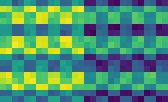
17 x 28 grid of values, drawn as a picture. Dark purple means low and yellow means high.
The ninth with the highest average is the middle left. Stripes running across repeat 3 times from top to bottom. The left part is higher, up to a seam about 50% of the way across.
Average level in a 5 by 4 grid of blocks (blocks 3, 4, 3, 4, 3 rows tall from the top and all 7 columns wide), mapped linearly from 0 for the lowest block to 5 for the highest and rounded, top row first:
5522 | 4411 | 5522 | 4411 | 3300
